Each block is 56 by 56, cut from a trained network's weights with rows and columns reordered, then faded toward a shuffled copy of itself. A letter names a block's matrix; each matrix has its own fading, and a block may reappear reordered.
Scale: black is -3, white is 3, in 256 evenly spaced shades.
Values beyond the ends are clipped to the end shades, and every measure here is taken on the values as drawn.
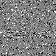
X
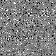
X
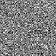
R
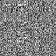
R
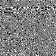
X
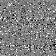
X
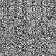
R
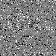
X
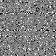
X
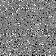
X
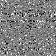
X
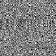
R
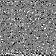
X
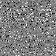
X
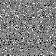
X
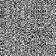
R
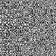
R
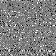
X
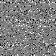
X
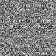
R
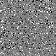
X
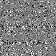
X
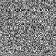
R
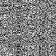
R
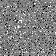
X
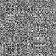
R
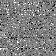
X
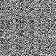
R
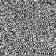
R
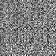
R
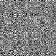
R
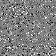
X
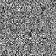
R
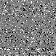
X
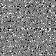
X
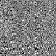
R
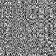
R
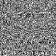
R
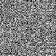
R
